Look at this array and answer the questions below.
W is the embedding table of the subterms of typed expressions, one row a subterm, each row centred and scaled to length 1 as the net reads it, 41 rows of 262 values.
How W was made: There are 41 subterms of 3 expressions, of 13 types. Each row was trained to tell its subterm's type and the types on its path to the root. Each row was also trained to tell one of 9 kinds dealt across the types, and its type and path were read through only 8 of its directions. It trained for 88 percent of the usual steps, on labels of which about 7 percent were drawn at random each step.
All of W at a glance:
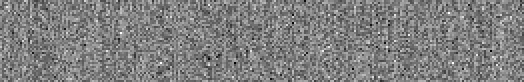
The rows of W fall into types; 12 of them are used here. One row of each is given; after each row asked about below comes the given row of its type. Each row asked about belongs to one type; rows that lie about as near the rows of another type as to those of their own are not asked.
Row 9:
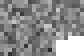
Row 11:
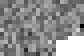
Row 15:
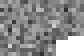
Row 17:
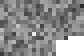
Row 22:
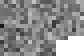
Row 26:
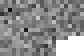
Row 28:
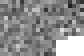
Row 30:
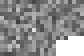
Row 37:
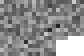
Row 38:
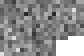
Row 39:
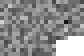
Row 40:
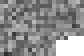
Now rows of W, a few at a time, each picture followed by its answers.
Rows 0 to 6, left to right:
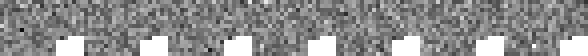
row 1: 22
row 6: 11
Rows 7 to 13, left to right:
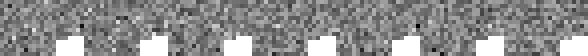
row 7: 11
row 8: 37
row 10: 30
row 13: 30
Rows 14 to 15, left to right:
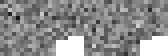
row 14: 15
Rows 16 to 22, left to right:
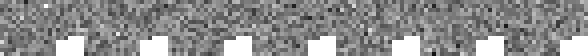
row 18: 39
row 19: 15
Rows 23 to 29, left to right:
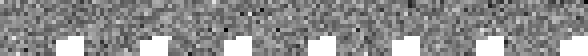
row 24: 40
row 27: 9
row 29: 37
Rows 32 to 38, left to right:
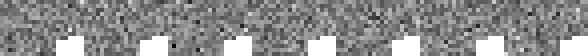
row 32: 22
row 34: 40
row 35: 30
